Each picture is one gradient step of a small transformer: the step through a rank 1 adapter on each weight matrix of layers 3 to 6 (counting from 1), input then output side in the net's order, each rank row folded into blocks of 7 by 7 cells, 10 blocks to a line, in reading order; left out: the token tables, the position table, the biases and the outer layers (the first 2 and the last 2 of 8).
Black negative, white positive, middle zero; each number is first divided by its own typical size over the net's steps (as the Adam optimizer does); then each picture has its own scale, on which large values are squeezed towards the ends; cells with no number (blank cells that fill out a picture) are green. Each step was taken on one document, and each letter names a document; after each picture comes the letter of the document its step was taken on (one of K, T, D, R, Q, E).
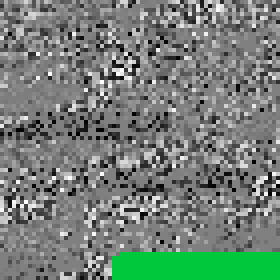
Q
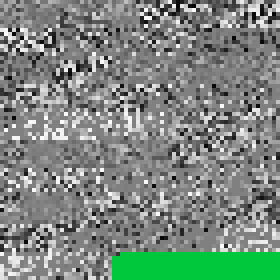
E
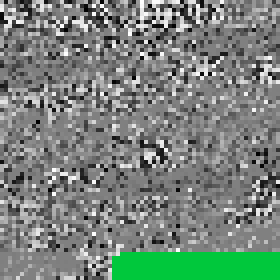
Q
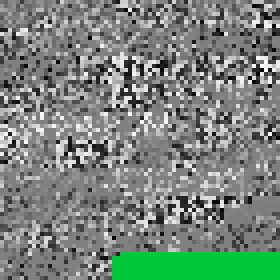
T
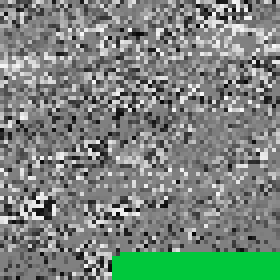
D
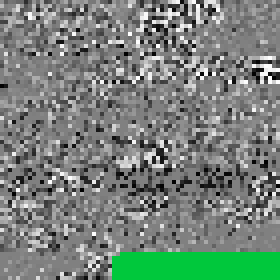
Q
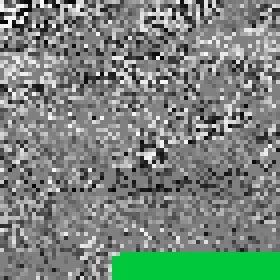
D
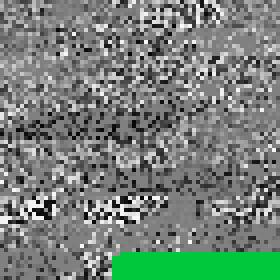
D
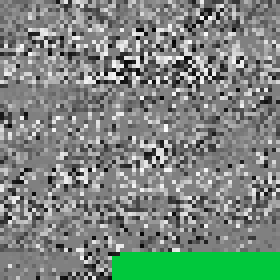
D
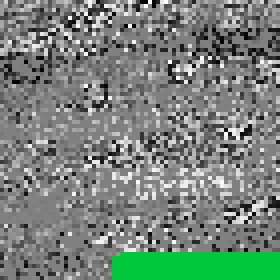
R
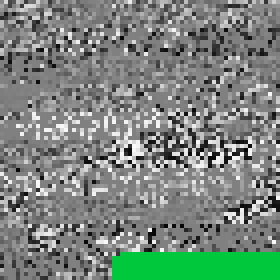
R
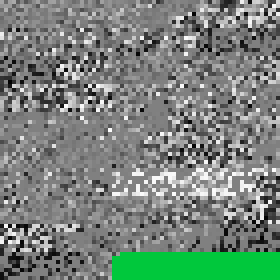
E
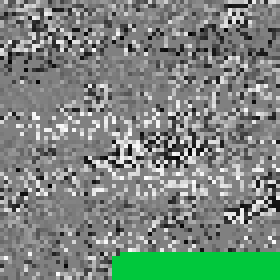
R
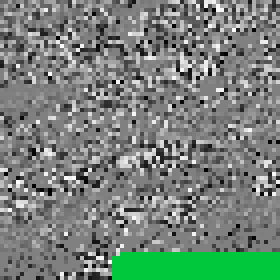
Q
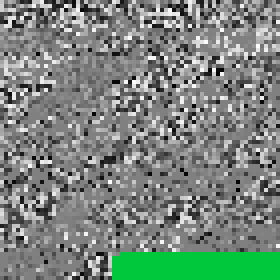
D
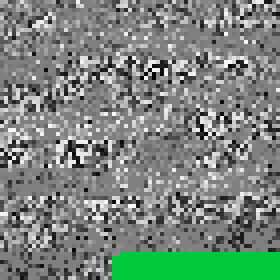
T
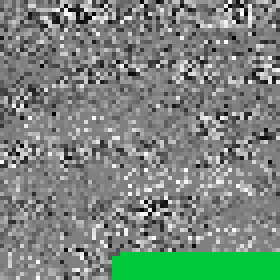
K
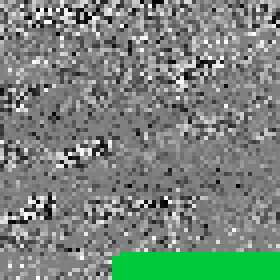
K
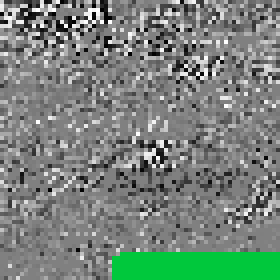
Q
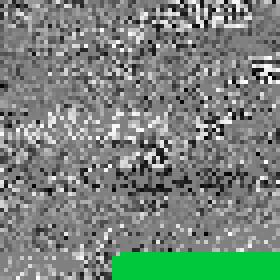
Q
